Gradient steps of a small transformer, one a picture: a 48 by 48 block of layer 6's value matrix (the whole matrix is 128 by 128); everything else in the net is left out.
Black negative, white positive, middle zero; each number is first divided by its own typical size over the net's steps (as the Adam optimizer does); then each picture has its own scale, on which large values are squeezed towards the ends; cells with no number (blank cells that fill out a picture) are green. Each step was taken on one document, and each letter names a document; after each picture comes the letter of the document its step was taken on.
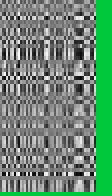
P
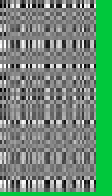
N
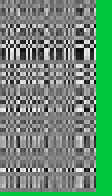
P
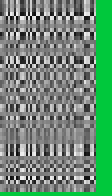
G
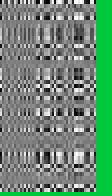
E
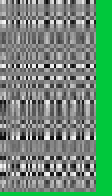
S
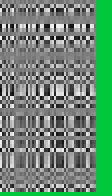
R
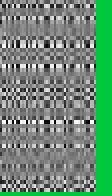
N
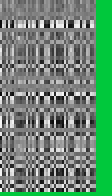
R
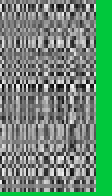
S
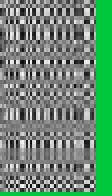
G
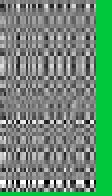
N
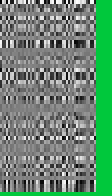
E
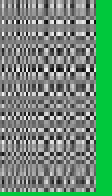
S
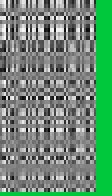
S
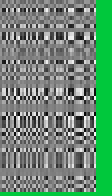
R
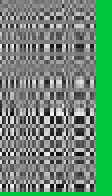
R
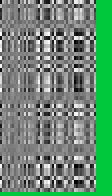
E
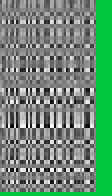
G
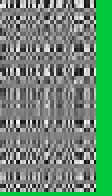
S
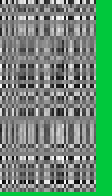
E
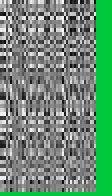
S
